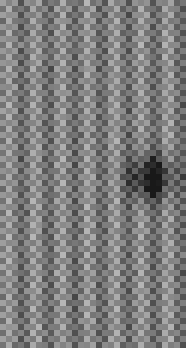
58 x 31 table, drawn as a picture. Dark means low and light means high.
Average level on the scale: 50%. Mirror symmetry: none. Dips: one, in the middle right. Odd rows or columns: none. Stripes: upright, repeating 7 times. Ninth with the lowest average: middle right.
